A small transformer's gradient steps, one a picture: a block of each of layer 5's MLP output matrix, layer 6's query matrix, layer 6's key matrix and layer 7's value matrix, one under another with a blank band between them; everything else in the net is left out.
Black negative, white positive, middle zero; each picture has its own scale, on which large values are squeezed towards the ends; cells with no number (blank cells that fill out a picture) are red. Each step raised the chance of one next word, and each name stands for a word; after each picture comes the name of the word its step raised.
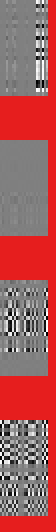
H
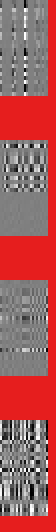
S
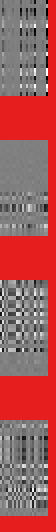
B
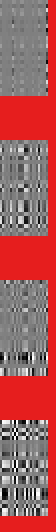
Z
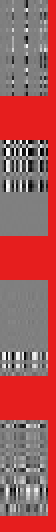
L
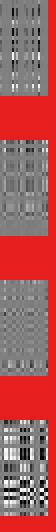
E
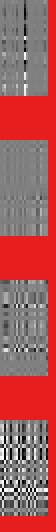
E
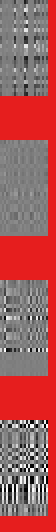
L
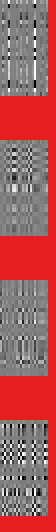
H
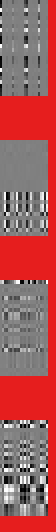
L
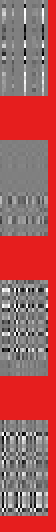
Z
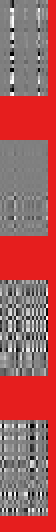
S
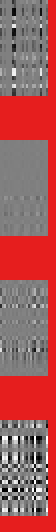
B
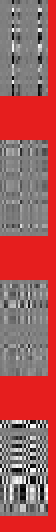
L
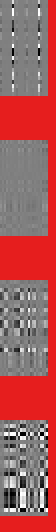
Z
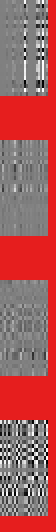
H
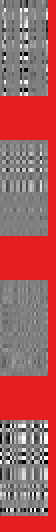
S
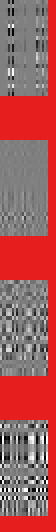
B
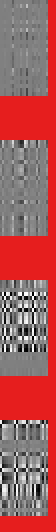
L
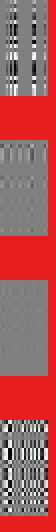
E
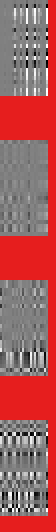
Z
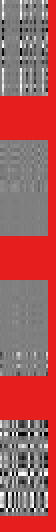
Z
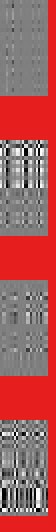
Z
